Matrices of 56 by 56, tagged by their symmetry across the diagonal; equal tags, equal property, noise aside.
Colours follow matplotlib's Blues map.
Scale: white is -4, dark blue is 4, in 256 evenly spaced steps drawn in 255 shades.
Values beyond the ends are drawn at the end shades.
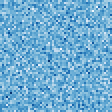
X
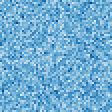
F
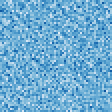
X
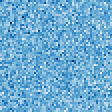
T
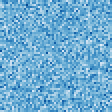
X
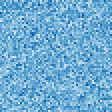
T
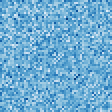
F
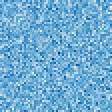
F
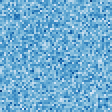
F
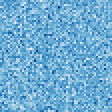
T
